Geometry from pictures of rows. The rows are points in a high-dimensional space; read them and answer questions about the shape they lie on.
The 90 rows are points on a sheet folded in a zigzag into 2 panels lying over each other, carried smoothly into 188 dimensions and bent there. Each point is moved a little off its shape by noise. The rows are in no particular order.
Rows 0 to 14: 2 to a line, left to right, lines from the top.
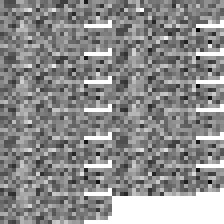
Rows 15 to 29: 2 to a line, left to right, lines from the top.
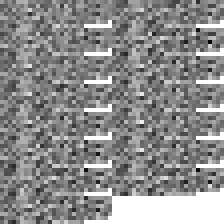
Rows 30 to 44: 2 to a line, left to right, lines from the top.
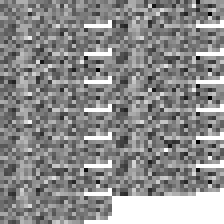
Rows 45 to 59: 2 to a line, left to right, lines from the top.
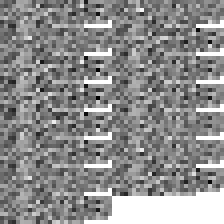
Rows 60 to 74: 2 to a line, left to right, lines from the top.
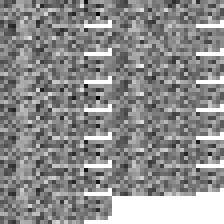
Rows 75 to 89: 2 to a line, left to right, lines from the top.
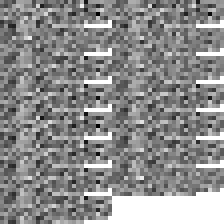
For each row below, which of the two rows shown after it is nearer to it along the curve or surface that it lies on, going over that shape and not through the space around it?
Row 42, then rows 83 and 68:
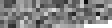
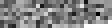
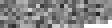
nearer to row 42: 83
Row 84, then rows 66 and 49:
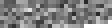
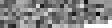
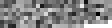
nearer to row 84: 66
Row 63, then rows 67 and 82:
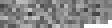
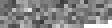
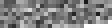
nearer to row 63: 67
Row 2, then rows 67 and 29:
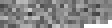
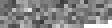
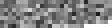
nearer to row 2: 67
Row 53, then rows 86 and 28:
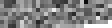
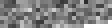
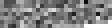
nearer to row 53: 86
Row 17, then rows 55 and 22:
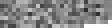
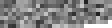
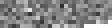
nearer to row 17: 55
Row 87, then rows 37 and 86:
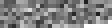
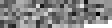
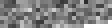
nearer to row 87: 37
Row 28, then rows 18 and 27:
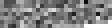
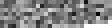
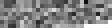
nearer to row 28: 18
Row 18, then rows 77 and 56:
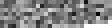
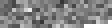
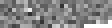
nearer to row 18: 56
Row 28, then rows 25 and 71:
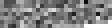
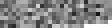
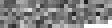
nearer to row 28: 71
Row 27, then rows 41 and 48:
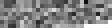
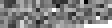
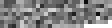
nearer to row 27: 41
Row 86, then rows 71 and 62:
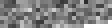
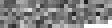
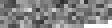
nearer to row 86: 62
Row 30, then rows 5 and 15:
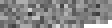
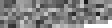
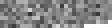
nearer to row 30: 15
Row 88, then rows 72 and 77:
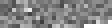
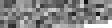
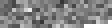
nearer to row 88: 77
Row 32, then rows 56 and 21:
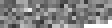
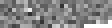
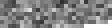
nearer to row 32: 56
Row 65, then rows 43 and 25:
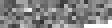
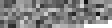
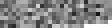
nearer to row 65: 25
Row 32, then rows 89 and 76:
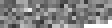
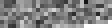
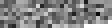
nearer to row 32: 76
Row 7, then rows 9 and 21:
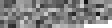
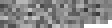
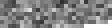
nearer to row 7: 21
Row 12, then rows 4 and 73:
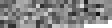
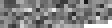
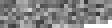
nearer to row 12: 73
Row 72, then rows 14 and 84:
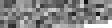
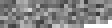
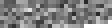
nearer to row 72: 14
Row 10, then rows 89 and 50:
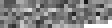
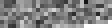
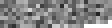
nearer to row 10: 50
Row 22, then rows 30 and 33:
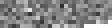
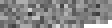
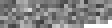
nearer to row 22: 30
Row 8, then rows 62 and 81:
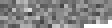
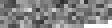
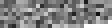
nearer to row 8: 62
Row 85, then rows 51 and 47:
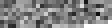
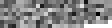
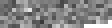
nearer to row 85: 51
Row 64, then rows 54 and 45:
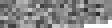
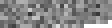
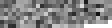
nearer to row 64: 45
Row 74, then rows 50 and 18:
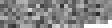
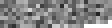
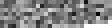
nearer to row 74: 50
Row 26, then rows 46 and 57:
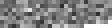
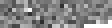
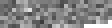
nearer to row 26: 46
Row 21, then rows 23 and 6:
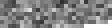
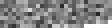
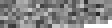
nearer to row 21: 6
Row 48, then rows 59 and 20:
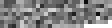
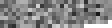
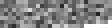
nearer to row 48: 20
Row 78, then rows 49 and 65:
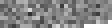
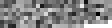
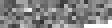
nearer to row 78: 65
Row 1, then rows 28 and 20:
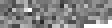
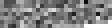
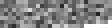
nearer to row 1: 20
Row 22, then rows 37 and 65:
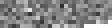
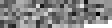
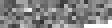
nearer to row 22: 65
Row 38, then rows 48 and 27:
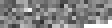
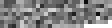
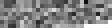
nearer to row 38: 48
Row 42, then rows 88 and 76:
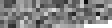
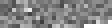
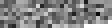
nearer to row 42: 76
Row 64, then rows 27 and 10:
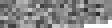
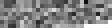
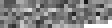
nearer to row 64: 27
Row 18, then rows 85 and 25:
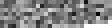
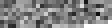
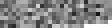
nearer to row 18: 25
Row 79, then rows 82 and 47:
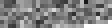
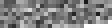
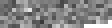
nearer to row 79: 47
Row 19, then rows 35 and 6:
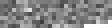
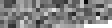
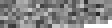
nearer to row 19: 6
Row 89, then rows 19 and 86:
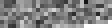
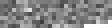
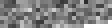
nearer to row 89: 86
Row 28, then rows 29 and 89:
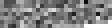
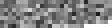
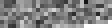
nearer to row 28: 29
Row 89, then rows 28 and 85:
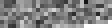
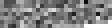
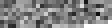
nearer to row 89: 85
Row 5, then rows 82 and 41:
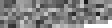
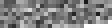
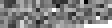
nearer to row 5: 41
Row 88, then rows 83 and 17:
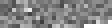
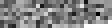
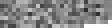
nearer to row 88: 17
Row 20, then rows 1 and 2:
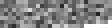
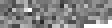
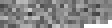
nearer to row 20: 1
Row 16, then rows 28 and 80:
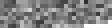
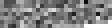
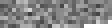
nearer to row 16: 80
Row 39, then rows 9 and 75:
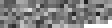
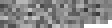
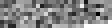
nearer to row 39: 75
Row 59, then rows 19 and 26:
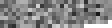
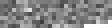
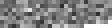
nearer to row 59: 26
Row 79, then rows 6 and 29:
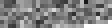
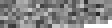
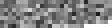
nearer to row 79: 6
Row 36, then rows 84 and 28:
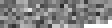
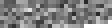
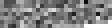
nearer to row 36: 84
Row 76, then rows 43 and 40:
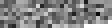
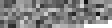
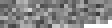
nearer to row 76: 43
